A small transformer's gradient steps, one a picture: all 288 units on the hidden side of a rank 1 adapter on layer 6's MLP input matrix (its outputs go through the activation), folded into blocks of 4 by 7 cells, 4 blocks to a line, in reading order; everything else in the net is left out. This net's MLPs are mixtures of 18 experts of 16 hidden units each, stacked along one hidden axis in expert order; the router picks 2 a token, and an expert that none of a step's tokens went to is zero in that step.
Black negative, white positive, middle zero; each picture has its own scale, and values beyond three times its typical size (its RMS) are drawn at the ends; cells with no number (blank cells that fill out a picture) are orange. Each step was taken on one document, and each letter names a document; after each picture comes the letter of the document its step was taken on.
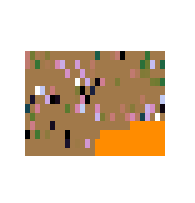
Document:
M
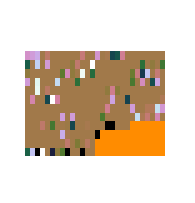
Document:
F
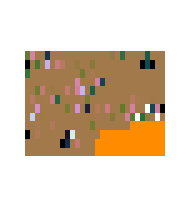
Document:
M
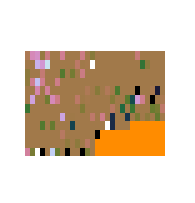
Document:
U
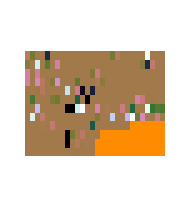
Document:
M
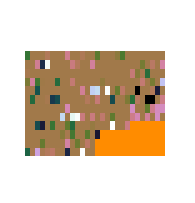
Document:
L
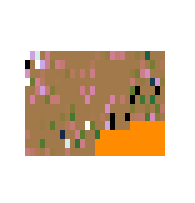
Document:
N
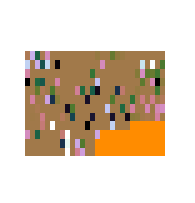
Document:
N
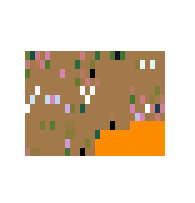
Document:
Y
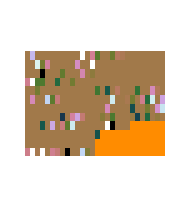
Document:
L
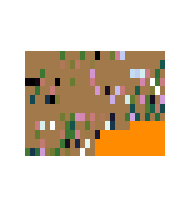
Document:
L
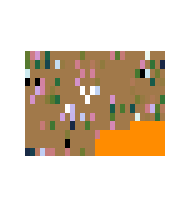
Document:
N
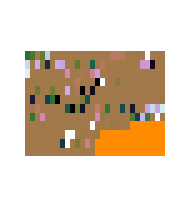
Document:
M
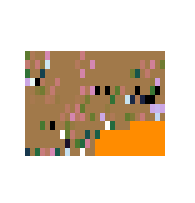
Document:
L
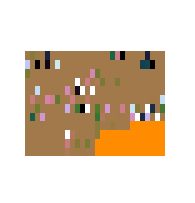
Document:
M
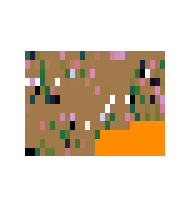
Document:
F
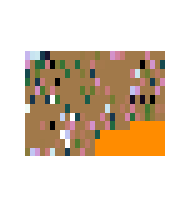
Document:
N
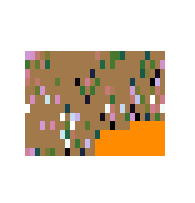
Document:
Y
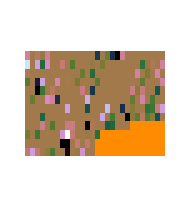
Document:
N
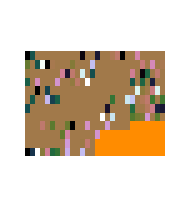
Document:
F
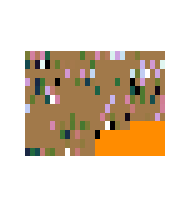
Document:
F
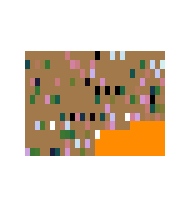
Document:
L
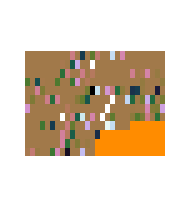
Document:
L
